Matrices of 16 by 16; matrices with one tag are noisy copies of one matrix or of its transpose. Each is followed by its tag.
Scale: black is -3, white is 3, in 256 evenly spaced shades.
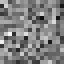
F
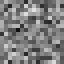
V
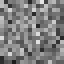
F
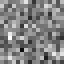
V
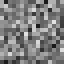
F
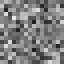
V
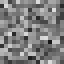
F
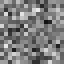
V
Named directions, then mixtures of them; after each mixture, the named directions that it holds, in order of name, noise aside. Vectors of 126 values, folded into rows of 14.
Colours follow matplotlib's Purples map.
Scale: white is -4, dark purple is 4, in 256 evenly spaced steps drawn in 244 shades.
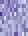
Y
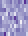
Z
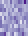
Y, Z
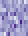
Z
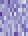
Y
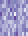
Y, Z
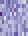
Y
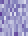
Y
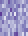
Y, Z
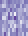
Y, Z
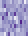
Z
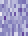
Y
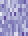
Y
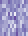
Y, Z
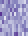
Y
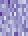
Y
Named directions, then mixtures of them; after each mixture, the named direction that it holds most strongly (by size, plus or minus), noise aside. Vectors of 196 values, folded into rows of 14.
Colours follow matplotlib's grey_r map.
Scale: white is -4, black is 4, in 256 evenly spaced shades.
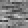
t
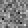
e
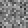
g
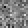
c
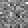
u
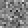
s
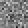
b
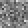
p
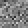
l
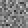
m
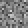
b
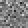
m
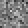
s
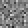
c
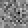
e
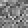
l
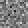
m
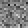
u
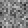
g
